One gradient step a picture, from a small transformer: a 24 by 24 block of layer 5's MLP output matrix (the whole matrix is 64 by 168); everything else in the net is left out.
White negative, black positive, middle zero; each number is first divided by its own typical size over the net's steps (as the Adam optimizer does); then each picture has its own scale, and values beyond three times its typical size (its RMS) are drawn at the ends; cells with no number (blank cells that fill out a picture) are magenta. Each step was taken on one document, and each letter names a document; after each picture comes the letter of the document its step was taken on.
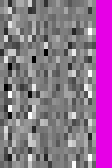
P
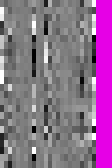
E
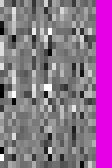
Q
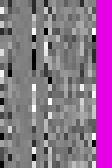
E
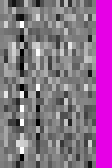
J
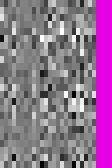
Q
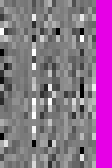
E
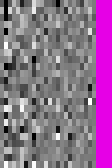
J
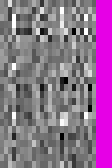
P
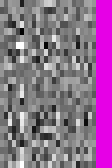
J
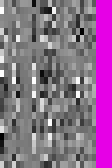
Q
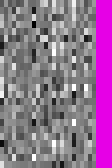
P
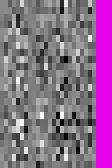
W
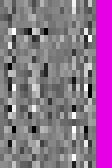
P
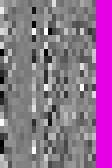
E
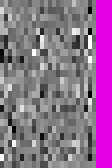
P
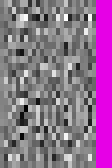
J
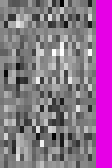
J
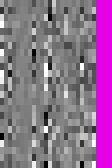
E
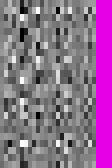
J
